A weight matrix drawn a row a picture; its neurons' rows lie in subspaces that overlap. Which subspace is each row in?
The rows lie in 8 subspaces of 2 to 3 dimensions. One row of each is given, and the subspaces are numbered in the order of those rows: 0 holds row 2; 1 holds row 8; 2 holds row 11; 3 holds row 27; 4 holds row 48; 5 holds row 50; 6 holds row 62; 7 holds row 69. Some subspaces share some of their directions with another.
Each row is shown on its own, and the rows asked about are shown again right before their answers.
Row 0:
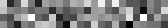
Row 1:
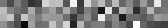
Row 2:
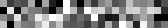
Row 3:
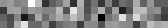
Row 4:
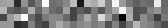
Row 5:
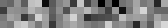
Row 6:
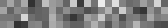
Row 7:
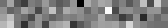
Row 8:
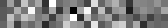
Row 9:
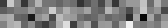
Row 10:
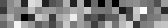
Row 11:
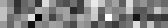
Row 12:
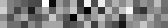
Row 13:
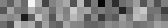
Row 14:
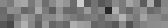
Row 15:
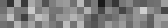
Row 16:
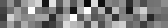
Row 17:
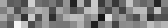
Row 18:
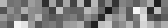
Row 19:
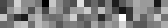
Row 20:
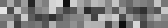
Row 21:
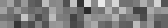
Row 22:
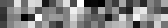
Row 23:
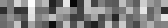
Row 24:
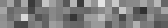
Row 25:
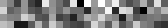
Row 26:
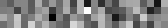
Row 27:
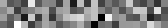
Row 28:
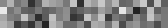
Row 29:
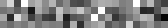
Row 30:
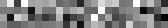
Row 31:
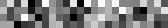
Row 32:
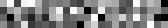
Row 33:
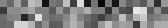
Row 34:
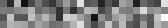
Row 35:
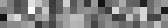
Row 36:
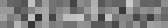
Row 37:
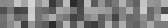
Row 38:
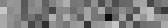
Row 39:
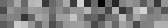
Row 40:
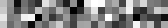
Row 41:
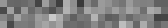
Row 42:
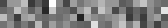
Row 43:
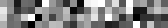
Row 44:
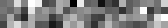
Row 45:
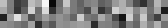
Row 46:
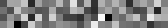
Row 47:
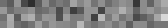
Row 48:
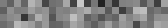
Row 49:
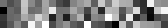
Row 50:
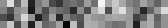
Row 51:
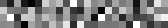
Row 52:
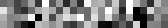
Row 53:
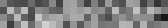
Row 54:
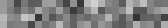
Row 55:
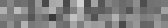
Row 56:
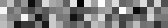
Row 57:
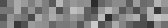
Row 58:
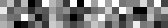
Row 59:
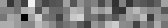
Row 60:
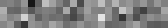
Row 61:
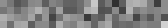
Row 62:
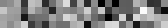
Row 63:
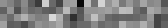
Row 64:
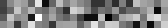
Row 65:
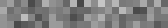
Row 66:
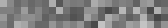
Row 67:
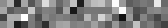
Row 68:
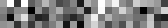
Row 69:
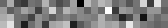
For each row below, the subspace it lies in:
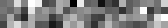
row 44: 0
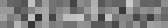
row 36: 2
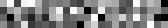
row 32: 4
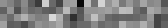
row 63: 0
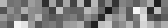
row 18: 2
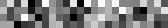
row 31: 5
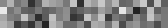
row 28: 6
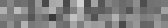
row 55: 0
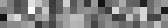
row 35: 1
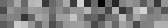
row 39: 7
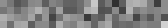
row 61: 3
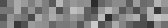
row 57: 2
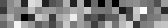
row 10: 7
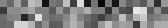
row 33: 2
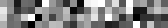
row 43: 2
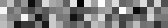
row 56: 6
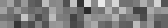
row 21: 4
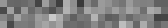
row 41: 0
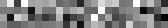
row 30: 4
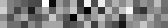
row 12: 1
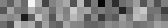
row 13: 5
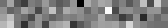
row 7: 7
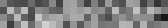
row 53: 0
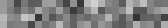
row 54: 3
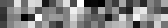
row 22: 3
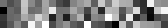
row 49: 6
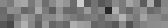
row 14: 7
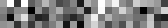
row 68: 5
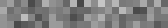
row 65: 6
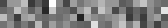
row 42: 1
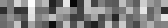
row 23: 0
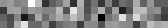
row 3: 4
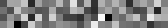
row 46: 3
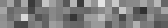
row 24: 4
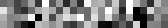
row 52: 2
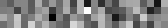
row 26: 4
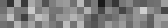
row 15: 5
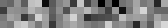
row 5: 3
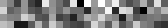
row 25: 7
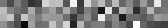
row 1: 5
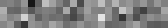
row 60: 4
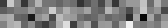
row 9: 7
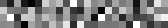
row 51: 5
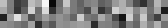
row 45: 1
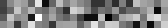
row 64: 3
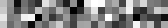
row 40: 3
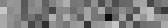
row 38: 6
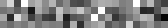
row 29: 4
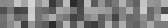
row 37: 0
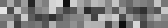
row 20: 0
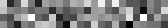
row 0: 7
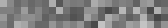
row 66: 2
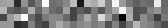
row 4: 1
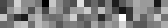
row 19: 1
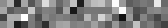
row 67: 1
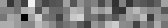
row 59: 7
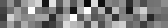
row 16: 1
